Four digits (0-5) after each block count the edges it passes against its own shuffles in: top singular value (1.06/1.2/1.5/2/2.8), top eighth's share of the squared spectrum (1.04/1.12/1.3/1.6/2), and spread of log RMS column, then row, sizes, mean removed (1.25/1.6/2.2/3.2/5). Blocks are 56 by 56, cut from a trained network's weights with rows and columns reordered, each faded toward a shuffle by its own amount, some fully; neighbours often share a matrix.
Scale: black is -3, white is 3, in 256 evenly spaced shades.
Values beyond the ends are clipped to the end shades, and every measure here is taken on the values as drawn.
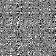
2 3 3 0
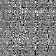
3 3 3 0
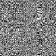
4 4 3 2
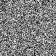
2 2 0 0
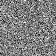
0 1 0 0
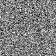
0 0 0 0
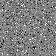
0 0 0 0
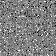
1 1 0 1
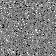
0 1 0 0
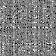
3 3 0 3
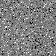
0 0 0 0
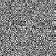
3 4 2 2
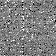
2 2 1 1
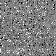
1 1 1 0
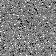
0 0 1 0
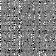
3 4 3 0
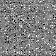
2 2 2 0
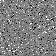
0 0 0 0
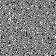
0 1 1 0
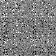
2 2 2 0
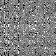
2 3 3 0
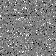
1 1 1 0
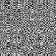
4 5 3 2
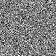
2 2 0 0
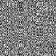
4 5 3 1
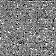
2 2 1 0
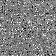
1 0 0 0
